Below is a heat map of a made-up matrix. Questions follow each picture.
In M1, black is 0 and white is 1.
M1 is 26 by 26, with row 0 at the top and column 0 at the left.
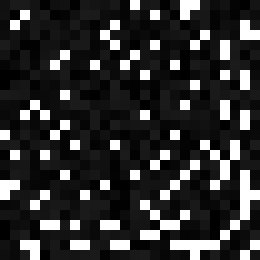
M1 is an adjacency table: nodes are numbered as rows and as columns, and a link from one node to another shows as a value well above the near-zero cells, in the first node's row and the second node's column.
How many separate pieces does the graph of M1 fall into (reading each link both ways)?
1
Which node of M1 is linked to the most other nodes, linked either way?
node 24
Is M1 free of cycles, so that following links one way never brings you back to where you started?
no
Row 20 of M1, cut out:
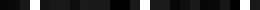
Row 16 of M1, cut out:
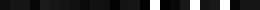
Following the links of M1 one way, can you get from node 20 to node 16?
yes
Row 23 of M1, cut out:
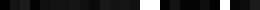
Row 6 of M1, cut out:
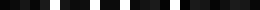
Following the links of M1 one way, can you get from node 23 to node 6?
yes
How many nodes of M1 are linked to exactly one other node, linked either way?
1
